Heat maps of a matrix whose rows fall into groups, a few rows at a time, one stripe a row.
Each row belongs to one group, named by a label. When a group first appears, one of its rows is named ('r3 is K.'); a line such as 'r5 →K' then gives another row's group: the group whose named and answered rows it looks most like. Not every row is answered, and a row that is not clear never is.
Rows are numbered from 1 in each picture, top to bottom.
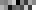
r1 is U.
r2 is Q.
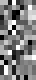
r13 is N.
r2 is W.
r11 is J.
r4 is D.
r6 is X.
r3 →D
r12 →D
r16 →U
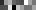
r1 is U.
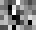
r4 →D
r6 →X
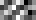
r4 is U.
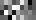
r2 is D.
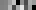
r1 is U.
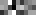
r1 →J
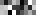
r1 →W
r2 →J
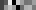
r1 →X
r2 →U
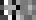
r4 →X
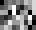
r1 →D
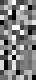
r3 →X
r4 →Q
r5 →D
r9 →N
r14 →N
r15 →U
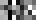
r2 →W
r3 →Q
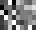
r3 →N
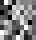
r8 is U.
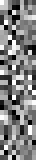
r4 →D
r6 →N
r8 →J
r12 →Q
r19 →Q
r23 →Q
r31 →N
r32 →X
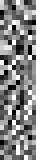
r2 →Q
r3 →D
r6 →X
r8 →W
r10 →J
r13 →N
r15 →N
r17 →U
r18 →Q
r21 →W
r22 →U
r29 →D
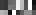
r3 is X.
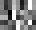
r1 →W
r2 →W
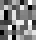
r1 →W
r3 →N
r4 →N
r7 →D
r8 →X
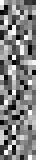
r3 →D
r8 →U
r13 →D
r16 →N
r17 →W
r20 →U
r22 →Q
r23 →W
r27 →N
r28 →Q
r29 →N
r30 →X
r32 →W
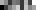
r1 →Q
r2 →D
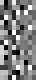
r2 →W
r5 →N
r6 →W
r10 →N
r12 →N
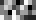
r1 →U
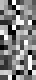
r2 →Q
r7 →Q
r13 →W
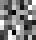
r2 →W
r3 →Q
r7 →X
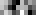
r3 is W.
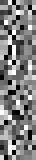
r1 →X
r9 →J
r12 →N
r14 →W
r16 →D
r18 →U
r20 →W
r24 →J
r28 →J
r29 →X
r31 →X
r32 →N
